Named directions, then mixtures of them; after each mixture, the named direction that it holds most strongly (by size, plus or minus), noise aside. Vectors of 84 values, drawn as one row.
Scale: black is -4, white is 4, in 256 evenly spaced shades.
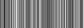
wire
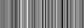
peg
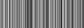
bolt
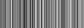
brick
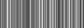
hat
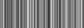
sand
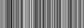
brick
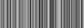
hat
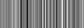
peg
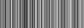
brick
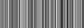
peg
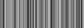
sand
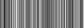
wire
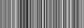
peg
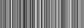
brick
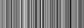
brick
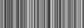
sand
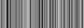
hat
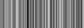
sand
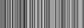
brick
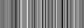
peg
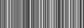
hat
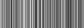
brick
